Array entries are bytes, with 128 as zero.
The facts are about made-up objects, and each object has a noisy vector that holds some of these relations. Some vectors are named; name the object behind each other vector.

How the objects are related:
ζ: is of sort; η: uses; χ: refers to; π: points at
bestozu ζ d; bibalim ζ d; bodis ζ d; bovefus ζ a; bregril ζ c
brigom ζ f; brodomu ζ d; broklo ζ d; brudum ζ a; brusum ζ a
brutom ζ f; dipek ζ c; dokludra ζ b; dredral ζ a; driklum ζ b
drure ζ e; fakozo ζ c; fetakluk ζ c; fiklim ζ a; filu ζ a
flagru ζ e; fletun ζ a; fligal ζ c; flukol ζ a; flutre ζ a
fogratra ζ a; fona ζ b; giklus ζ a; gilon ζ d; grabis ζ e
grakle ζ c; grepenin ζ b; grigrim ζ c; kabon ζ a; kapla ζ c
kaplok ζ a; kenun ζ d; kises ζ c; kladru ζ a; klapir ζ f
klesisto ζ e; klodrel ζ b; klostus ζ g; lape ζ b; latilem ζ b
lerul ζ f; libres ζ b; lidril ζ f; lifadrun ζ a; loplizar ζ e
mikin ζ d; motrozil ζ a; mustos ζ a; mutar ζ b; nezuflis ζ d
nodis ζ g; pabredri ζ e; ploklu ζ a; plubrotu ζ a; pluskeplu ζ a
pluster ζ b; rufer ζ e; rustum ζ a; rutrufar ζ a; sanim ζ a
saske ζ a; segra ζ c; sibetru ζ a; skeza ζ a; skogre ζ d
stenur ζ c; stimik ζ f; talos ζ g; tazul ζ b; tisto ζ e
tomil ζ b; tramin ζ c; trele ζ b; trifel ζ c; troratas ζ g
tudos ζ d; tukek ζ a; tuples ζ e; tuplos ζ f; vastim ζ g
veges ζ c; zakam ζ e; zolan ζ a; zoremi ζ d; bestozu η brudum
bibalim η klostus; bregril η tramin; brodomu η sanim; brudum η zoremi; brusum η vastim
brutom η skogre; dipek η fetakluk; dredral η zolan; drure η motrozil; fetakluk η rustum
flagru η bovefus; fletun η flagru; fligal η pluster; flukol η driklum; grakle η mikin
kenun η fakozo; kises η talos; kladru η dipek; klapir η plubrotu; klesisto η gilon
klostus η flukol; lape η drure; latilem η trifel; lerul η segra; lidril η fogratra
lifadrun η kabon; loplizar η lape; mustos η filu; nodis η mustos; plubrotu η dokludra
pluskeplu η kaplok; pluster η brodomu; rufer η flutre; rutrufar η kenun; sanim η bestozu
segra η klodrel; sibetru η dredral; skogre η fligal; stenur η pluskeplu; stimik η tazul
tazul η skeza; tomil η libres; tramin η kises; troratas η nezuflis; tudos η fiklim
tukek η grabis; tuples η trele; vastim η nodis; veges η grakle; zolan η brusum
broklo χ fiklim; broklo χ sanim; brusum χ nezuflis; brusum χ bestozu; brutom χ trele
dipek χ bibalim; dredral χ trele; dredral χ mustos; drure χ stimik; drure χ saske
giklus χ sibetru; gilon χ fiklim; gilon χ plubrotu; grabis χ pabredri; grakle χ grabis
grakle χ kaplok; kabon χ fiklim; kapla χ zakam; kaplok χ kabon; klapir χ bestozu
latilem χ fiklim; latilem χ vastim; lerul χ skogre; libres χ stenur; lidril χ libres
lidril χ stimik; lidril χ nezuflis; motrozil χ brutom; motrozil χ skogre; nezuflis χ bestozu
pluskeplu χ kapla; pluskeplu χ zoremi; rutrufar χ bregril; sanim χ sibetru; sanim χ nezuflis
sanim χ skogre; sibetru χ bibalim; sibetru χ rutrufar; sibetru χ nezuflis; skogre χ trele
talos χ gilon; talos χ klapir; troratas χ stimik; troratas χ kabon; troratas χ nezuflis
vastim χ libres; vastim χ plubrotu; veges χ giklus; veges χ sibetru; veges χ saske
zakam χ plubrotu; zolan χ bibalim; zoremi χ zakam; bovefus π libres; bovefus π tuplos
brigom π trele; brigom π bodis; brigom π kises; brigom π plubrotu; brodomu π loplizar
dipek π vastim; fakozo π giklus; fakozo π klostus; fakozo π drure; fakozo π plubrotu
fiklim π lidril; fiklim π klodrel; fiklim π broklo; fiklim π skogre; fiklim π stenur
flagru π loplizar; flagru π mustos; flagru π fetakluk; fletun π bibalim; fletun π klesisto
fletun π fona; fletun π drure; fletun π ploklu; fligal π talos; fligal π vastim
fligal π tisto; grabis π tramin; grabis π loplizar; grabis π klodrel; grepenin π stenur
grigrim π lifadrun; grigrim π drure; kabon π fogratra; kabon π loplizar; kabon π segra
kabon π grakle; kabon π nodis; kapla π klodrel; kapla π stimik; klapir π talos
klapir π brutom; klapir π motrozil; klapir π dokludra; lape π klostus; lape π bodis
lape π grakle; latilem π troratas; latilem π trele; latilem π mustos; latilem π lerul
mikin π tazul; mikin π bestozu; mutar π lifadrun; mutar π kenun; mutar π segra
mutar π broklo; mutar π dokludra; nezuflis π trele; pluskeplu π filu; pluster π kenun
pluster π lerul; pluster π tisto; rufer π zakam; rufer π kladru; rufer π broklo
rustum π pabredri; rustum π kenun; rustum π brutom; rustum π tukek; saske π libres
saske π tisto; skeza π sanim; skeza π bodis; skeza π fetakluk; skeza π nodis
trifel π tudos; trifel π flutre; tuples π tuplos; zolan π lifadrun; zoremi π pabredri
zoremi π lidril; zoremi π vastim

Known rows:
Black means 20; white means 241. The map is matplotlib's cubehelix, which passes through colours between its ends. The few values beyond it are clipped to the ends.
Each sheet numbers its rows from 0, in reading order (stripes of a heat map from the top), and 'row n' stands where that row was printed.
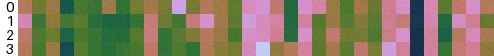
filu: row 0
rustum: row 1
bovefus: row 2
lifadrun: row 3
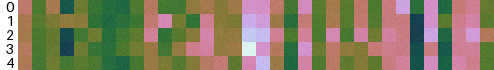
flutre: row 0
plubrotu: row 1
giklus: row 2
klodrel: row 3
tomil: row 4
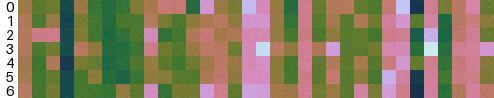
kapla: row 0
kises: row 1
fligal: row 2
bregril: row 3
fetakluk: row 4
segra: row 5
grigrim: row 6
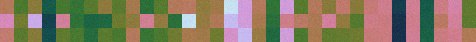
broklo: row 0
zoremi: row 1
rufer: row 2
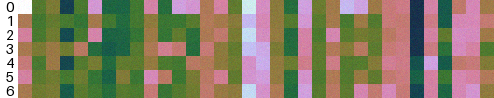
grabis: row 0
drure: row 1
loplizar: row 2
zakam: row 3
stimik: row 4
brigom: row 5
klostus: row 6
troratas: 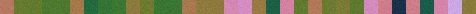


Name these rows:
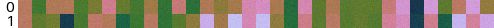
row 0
brusum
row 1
dipek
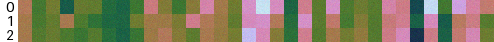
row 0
rutrufar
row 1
libres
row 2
gilon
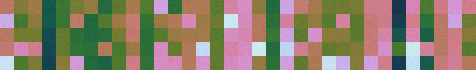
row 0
nodis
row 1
kabon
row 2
tuplos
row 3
mustos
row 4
pabredri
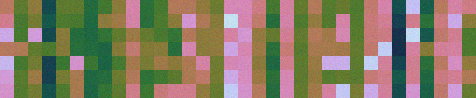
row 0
saske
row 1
skeza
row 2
brudum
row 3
pluskeplu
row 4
grakle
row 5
flagru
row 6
kaplok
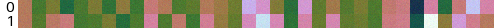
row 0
nezuflis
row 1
sibetru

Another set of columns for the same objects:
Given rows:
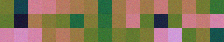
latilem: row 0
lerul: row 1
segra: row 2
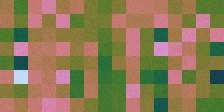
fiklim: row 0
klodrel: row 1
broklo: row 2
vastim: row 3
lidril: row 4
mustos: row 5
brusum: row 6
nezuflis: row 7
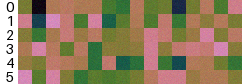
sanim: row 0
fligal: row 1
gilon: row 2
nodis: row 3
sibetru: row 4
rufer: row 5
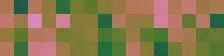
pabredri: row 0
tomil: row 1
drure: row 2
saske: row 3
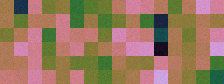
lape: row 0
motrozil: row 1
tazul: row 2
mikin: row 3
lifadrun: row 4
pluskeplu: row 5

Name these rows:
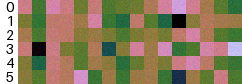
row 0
kapla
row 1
skogre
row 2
grakle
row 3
brodomu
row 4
stenur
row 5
trele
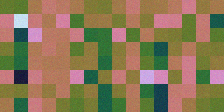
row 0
talos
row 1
filu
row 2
pluster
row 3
giklus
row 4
troratas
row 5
zoremi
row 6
bibalim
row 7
bregril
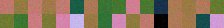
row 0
dredral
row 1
bestozu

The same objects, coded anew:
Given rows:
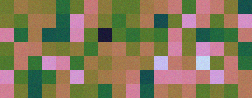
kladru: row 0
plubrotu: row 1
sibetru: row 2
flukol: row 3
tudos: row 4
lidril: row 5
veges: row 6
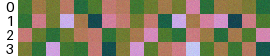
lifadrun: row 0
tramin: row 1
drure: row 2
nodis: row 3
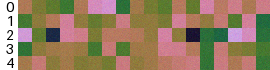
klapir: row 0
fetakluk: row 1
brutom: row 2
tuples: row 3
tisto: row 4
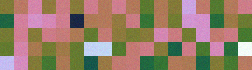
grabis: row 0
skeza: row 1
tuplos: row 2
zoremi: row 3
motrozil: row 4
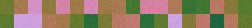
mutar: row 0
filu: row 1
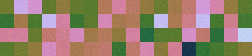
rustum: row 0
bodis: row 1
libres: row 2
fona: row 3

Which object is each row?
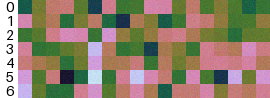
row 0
fletun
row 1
zolan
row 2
lape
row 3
stimik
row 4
pabredri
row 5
talos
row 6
broklo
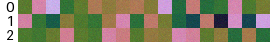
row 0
bovefus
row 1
sanim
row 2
loplizar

